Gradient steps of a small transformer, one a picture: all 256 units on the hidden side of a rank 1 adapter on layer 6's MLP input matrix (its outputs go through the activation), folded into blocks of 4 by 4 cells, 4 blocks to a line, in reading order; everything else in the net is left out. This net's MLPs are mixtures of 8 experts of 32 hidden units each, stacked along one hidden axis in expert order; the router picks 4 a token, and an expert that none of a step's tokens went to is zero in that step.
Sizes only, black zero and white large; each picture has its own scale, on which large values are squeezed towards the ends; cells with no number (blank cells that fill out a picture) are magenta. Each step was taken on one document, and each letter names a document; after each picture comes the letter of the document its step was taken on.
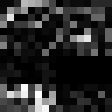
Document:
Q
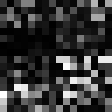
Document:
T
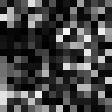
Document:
T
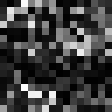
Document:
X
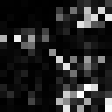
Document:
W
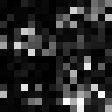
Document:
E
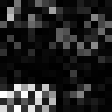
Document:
Q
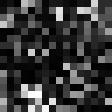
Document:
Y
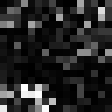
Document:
Y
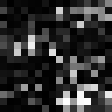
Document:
E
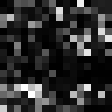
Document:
X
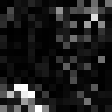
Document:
Q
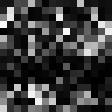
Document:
X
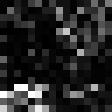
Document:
Q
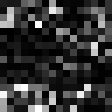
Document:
Y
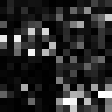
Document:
E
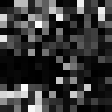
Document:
Y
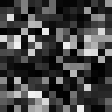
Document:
X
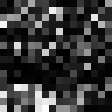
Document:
Q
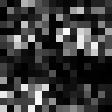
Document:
X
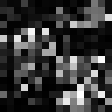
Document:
E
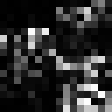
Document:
W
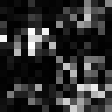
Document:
E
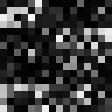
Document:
T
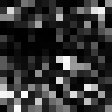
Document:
T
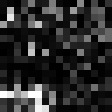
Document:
Q
